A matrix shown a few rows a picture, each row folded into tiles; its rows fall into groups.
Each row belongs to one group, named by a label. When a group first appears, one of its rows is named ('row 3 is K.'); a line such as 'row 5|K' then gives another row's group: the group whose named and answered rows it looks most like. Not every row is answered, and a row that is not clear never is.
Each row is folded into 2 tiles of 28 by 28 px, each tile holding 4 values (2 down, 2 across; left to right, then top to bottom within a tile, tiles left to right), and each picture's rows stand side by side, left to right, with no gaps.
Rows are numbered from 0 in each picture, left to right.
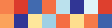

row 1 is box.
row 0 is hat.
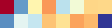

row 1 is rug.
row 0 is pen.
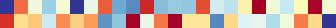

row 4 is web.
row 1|box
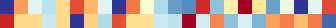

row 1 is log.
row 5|box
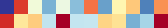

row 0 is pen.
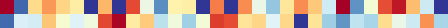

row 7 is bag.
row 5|log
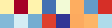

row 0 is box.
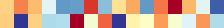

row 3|bag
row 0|log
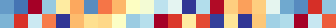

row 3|box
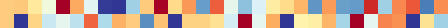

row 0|log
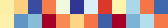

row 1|box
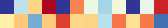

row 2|box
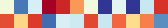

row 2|box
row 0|box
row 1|bag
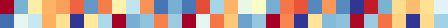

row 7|log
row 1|hat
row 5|hat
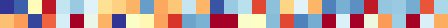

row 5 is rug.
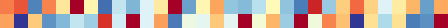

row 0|hat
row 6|log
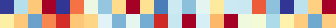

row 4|rug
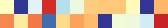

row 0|box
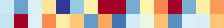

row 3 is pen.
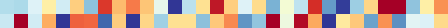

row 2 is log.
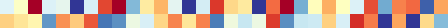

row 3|box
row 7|hat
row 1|box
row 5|pen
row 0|web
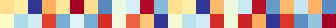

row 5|rug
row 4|web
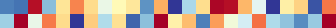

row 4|bag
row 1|log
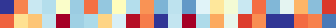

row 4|web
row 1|rug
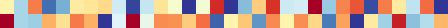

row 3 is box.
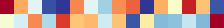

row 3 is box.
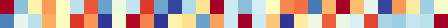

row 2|web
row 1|web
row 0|pen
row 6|bag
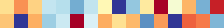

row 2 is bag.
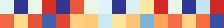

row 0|box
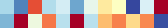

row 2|box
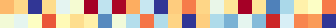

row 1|web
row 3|log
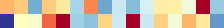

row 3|web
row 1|rug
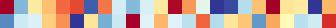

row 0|pen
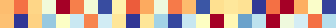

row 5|bag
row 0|log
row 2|log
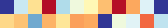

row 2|bag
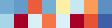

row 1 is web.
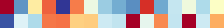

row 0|pen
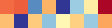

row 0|hat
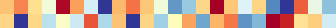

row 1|bag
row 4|rug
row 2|log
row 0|log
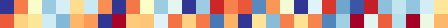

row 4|hat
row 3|box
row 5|box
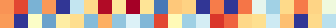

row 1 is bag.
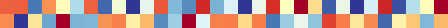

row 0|hat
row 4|box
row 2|box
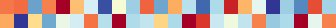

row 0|hat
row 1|bag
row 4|bag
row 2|rug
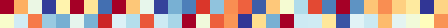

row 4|hat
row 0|bag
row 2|bag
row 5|rug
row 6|pen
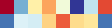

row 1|box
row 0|pen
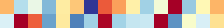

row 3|pen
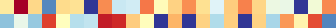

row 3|log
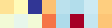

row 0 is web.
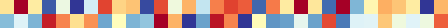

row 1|box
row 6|pen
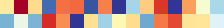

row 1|hat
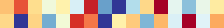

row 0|log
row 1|web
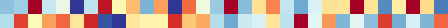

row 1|box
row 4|pen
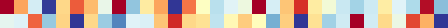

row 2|pen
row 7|web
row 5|log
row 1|log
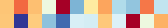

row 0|log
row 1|pen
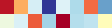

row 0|bag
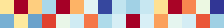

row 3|bag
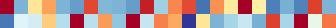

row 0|pen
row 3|hat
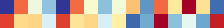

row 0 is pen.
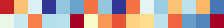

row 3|rug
